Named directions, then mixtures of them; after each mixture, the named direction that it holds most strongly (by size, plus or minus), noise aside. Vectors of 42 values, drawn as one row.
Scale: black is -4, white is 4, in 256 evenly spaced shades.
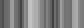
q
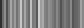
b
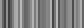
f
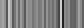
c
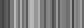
f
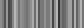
f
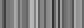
f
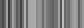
c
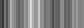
q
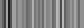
c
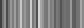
b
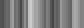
q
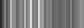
b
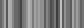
q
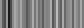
f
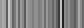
c
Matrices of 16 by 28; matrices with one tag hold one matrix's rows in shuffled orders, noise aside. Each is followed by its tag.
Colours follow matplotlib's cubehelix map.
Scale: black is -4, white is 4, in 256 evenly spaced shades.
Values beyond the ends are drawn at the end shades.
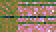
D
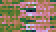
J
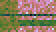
D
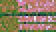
D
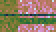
D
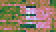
J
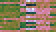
J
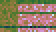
D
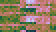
J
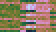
J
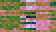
J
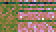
D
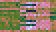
J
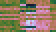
J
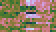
J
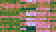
J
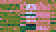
J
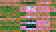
J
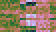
J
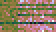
D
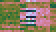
J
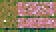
D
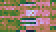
J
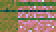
D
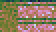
D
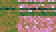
D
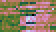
J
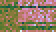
D
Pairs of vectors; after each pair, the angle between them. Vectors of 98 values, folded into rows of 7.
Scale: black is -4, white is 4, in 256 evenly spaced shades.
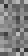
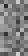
nearly parallel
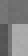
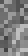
partly aligned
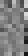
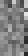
nearly parallel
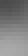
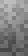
nearly opposite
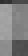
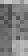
nearly opposite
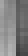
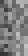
partly opposed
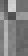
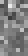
partly aligned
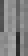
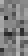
partly opposed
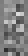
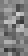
nearly parallel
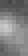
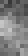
nearly parallel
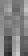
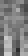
nearly opposite
